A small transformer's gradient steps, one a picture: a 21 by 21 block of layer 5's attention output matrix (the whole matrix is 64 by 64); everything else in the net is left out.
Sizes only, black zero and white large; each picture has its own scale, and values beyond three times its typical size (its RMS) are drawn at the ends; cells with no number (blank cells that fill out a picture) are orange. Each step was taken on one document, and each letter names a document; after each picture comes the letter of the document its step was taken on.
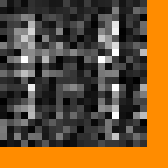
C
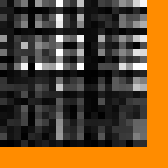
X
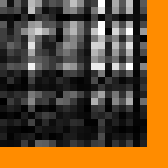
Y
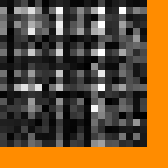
Y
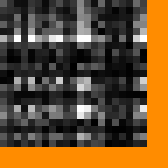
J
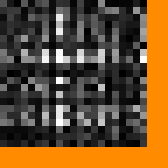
C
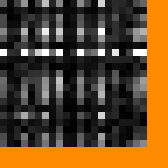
C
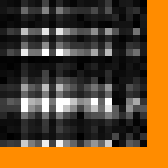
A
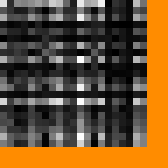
J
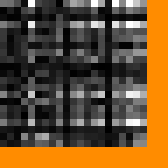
X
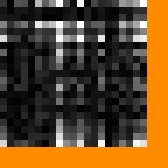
X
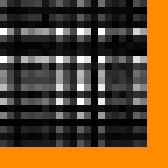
J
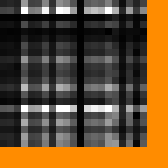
A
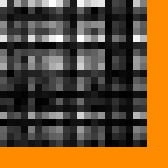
J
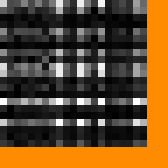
J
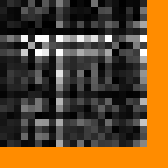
X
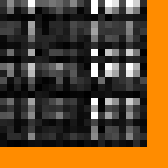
Y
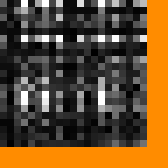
C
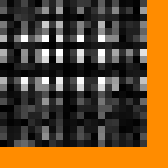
C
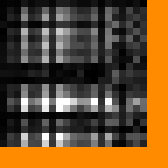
A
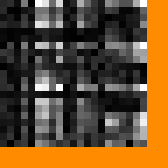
X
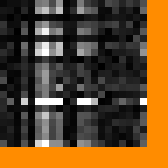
X
